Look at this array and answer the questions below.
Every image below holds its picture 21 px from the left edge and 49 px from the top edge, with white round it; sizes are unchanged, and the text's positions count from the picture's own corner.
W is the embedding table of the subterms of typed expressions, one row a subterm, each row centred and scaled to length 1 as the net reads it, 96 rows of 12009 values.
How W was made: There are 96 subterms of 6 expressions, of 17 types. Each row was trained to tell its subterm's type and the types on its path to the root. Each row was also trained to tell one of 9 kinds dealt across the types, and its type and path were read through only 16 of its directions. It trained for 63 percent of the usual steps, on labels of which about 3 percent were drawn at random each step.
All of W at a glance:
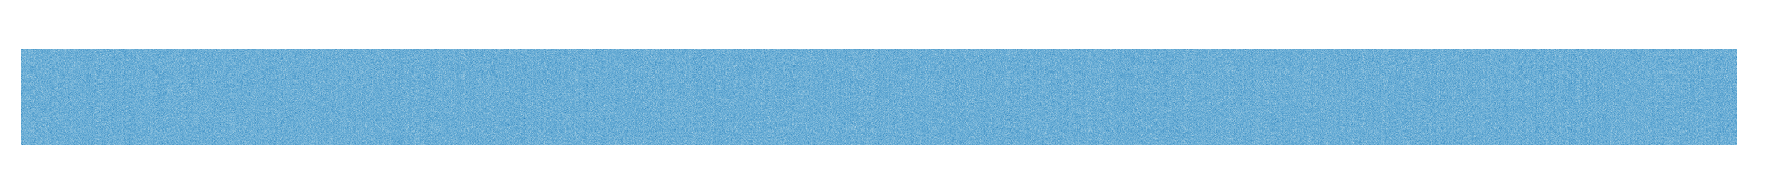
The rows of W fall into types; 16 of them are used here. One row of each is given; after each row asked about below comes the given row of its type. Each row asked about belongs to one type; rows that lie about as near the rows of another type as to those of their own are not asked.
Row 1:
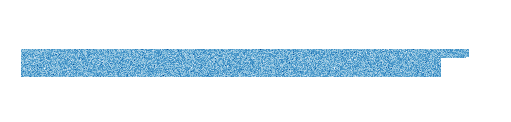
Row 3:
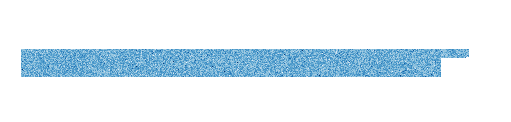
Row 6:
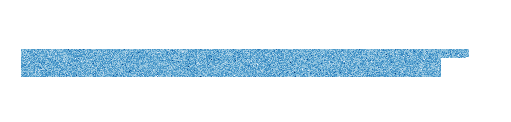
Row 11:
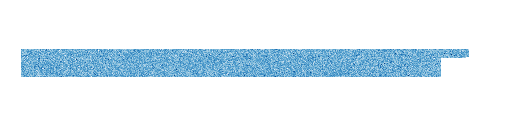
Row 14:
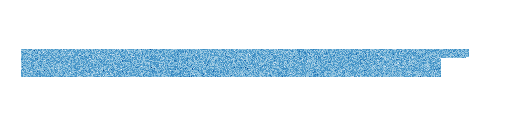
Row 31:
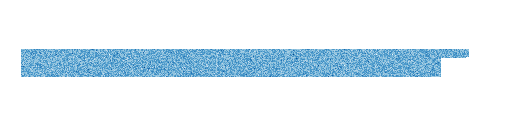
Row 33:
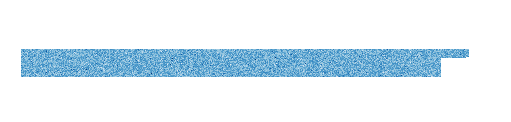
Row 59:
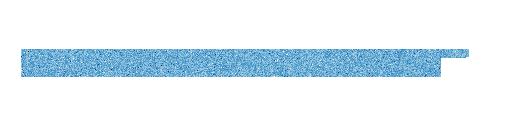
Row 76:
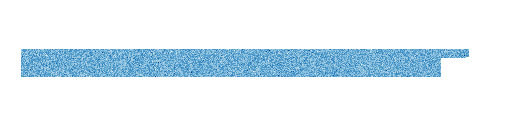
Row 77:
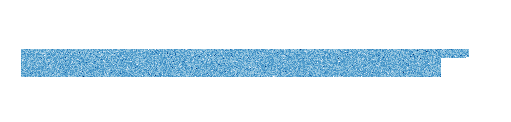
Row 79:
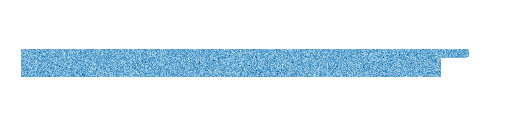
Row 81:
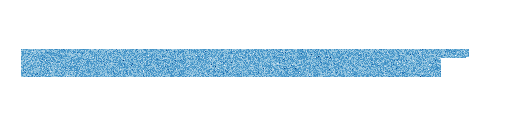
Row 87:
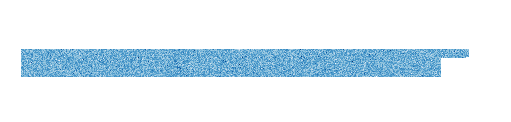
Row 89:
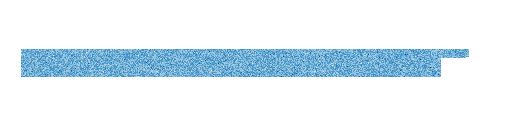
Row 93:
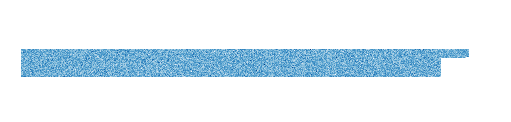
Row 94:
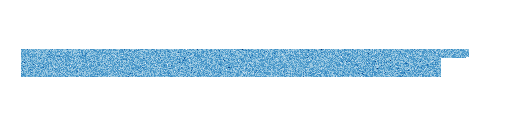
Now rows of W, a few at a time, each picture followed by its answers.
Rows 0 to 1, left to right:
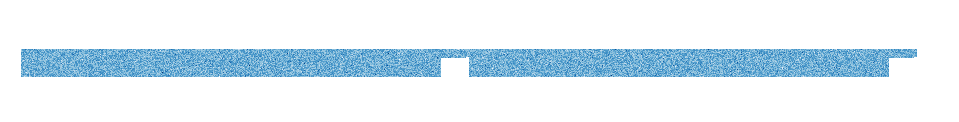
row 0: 87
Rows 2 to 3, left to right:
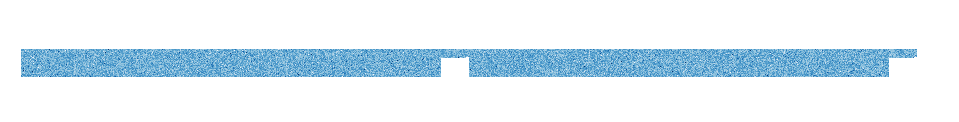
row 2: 87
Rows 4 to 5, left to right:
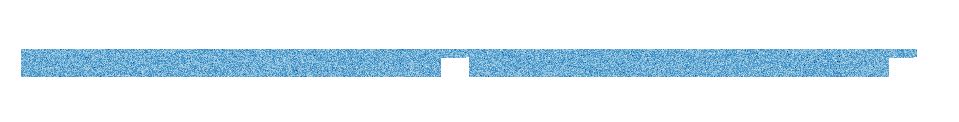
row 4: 14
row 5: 3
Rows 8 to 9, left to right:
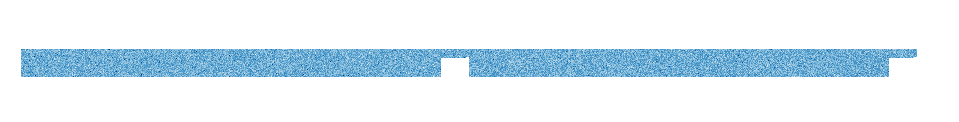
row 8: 81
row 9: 76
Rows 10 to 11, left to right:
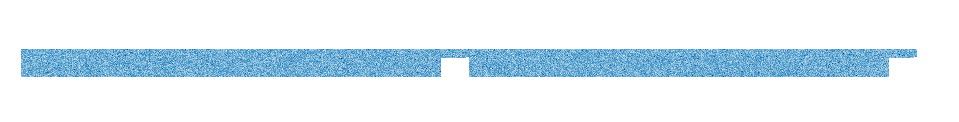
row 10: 33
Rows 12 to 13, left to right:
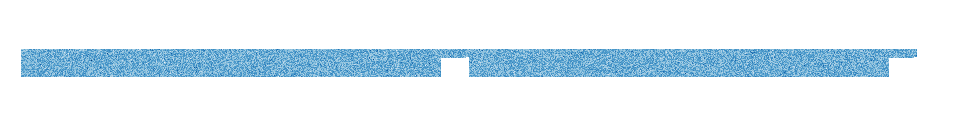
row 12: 79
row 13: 1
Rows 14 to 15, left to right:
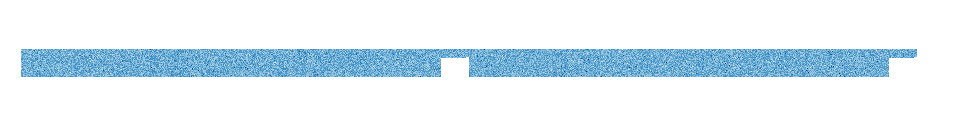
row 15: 81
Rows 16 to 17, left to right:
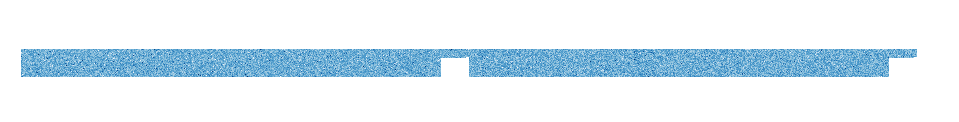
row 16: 77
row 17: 11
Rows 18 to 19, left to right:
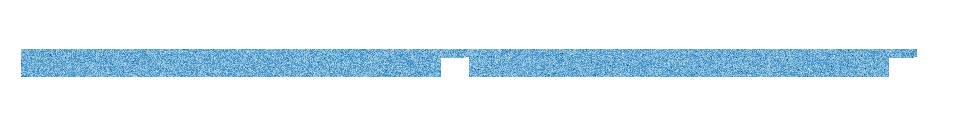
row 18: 6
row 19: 31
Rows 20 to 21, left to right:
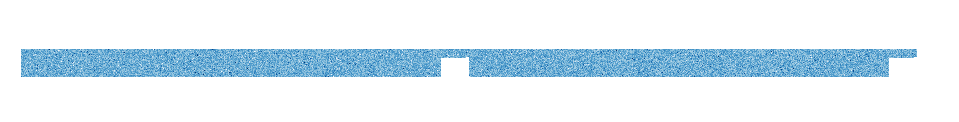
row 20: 89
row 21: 11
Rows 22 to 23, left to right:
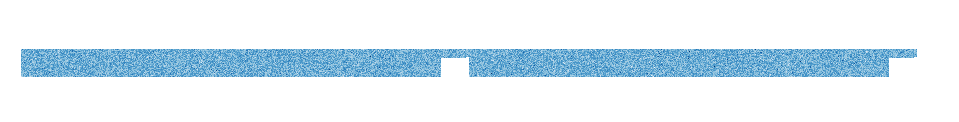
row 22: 3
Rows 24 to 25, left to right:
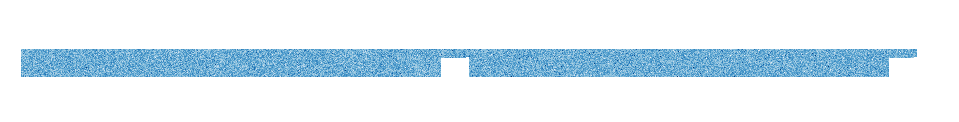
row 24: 3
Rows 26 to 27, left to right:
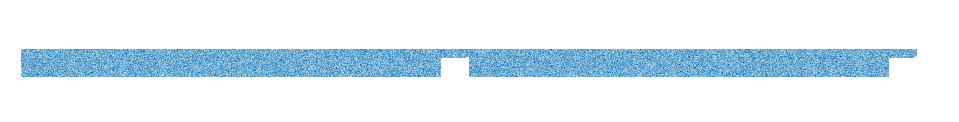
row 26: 76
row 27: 81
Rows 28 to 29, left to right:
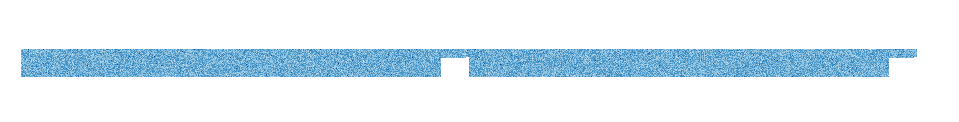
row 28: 1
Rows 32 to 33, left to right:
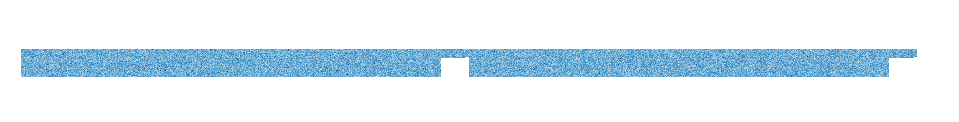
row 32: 33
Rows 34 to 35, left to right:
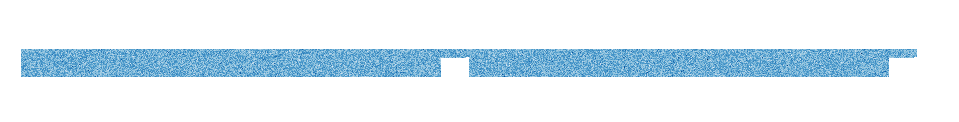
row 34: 3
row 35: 3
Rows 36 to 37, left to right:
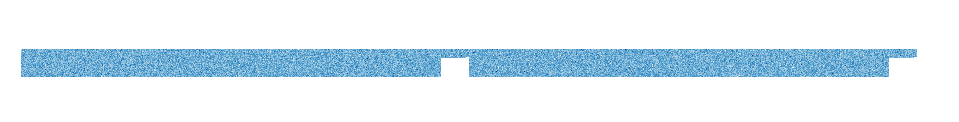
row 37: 11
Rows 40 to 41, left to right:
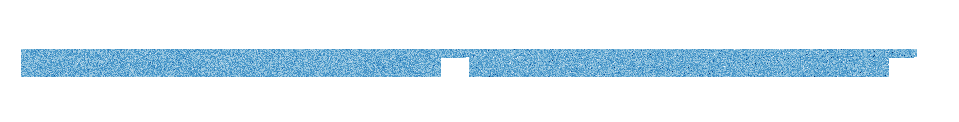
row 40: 31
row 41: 59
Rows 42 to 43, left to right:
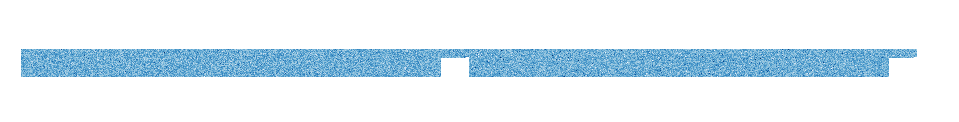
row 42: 89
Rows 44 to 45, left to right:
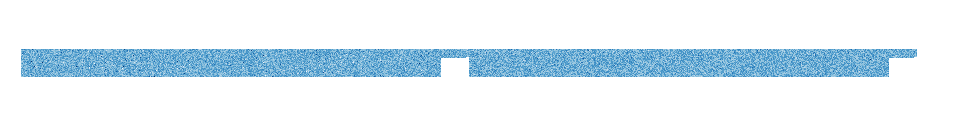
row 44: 81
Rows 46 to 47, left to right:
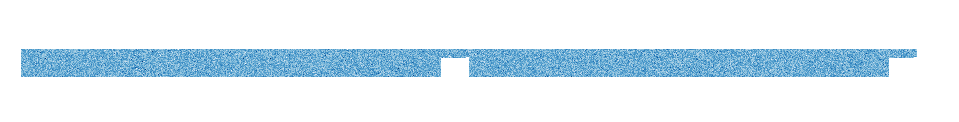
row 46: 94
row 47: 11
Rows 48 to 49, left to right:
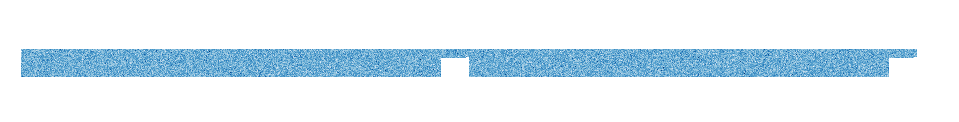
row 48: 81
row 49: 31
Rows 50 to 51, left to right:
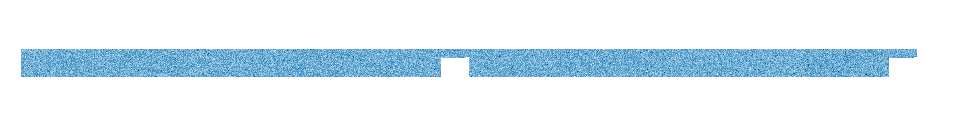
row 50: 1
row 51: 31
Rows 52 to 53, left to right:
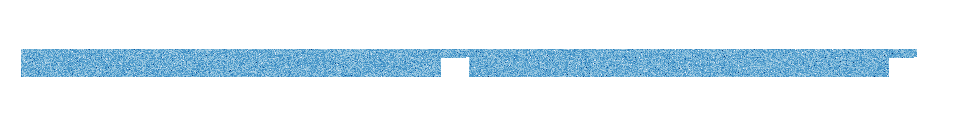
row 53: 94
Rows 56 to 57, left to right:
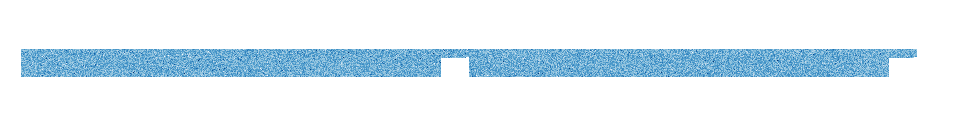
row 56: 79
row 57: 33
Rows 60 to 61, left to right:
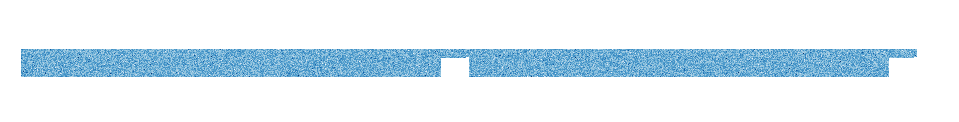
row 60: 77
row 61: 87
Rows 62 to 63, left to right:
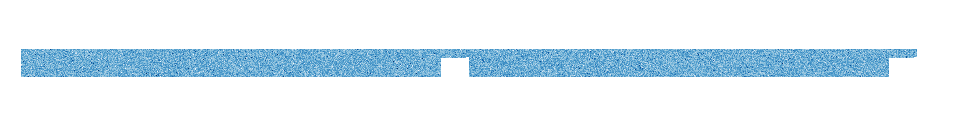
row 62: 77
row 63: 6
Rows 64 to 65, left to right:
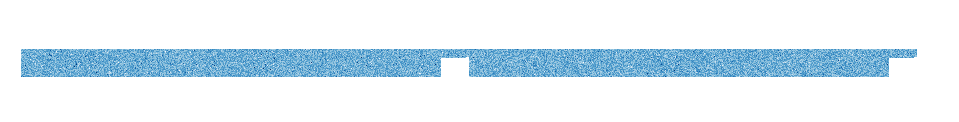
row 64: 93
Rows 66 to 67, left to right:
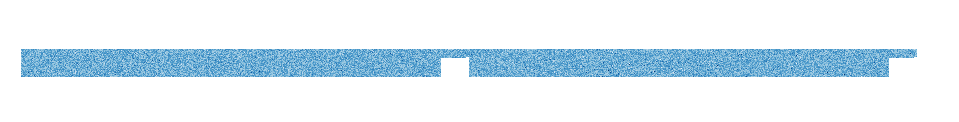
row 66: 94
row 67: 87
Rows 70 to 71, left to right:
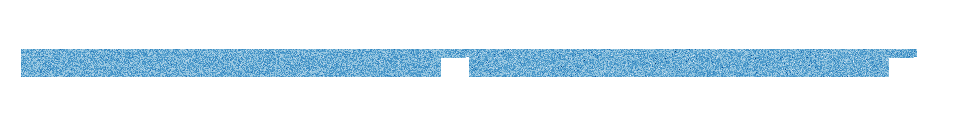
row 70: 89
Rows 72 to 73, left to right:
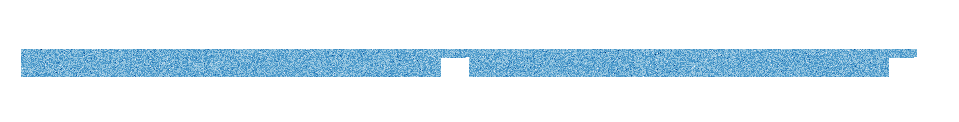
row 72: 76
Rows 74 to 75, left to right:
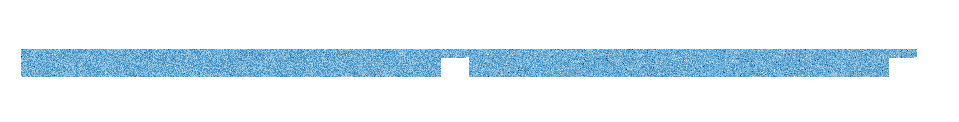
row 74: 81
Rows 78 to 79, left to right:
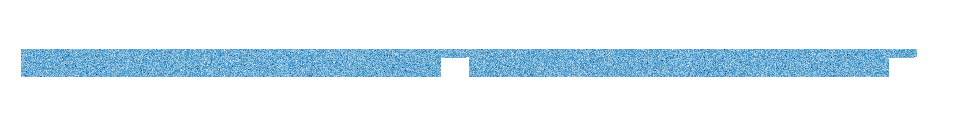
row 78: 11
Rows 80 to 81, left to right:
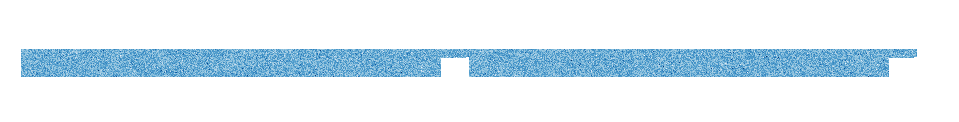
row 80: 79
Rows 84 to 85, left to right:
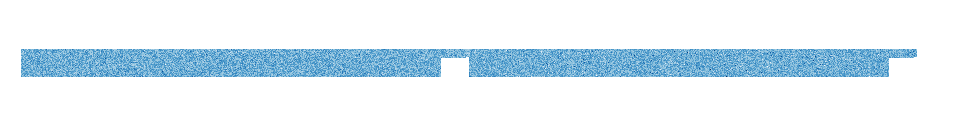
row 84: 87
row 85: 76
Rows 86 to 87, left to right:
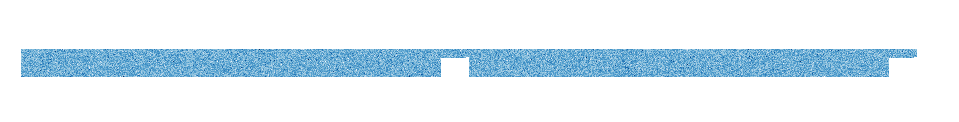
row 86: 1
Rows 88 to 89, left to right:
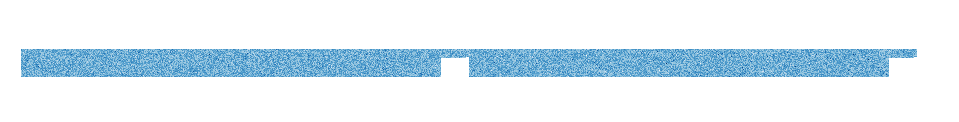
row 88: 11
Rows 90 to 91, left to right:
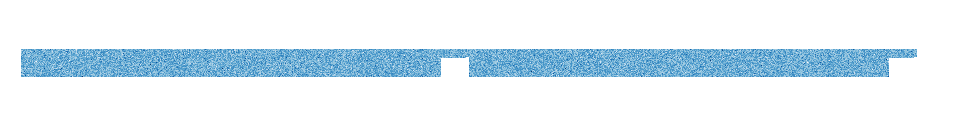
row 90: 59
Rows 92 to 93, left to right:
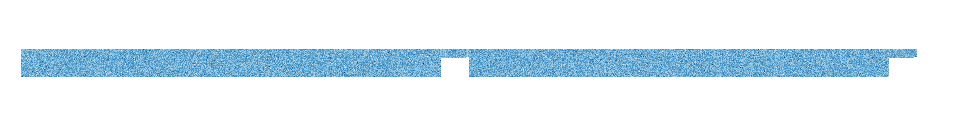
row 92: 3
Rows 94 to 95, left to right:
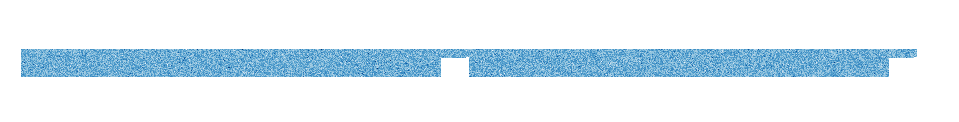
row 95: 6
